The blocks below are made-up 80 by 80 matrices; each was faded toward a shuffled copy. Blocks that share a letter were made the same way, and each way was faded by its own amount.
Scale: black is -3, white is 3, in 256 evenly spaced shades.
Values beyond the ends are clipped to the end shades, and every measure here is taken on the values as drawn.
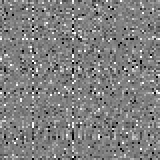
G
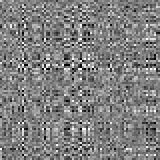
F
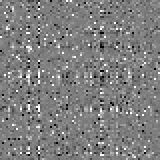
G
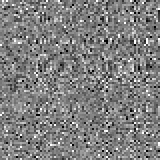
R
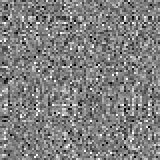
R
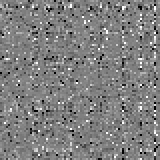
G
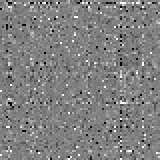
G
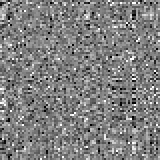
R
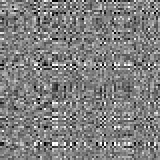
F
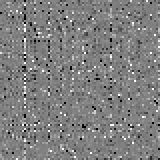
G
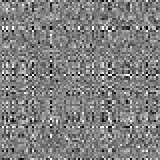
F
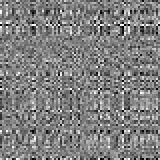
F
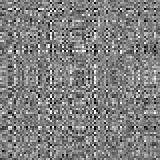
F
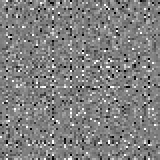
G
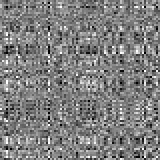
F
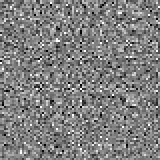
R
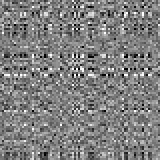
F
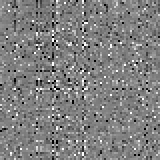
G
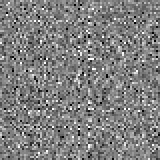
R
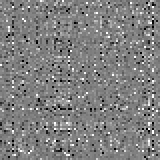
G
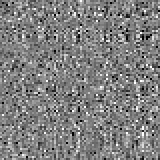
R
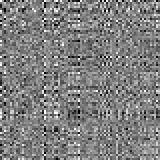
F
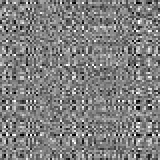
F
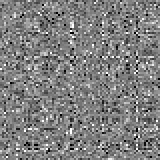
R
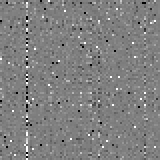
G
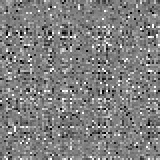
G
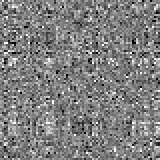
R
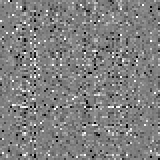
G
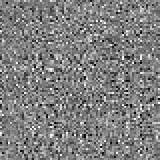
R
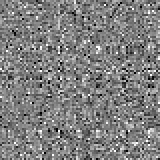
R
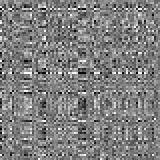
F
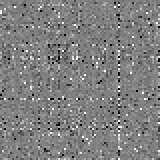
G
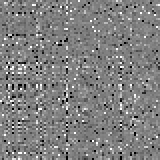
G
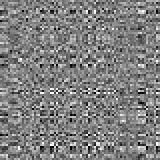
F
